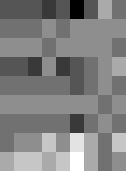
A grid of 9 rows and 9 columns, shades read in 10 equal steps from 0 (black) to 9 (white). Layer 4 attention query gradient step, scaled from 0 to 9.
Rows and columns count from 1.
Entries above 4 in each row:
1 5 7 3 1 8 1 7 8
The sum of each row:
27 41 43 33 36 44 35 51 57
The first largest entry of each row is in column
8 4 1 9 8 1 8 6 6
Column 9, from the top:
4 5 4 6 4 5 4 7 5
